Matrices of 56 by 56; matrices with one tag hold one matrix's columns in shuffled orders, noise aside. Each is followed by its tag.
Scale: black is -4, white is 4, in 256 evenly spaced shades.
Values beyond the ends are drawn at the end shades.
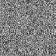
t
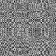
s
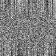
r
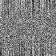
r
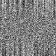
r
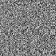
t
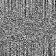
r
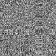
t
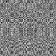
s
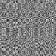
s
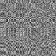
s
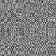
s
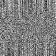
r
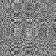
s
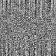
r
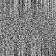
r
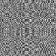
s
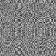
s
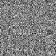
t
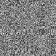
t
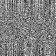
r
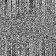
r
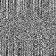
r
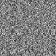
t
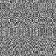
s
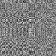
s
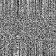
r
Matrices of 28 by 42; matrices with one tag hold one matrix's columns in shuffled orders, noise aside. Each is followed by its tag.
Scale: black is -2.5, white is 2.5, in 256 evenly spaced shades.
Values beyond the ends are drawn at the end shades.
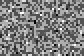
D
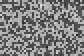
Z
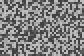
D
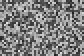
Z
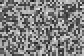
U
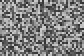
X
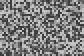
D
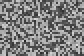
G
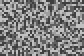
Z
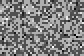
X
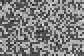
D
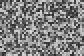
G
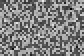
Z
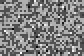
X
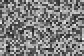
D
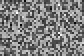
Z
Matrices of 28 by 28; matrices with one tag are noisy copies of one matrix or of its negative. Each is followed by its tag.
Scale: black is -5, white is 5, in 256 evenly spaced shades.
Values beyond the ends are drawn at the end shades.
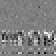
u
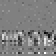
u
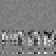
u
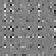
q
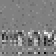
u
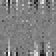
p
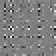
q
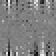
p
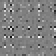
q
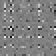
q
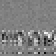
u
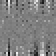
p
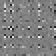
q
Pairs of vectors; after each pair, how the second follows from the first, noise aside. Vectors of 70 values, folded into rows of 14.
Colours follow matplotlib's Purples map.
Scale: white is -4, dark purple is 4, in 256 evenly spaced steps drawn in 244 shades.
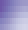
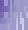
partly zeroed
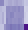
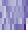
sign-scrambled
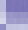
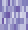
shuffled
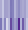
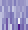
sign-scrambled
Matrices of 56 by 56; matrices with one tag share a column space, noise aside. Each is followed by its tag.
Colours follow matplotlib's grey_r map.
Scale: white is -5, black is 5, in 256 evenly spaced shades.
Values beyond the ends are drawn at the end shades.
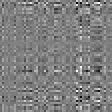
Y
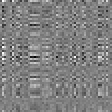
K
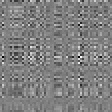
K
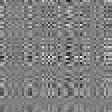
K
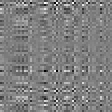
Y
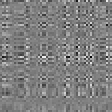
K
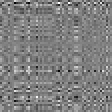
Y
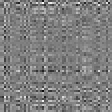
Y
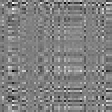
Y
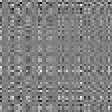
Y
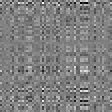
Y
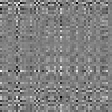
Y
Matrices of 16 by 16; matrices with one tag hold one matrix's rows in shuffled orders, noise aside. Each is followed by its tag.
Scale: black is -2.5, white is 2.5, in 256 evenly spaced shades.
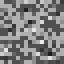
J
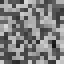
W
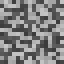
W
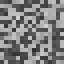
W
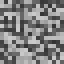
J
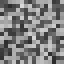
W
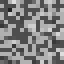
W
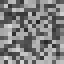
W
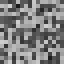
J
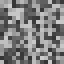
W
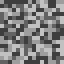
W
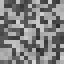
W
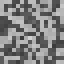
W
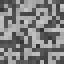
J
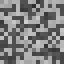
J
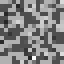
W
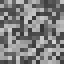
J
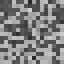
W
